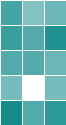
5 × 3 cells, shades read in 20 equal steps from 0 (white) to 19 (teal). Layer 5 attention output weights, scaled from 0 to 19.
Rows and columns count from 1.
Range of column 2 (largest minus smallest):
14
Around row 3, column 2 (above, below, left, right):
14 0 14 12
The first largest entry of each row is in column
1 3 1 1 1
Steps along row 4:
down up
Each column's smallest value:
11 0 11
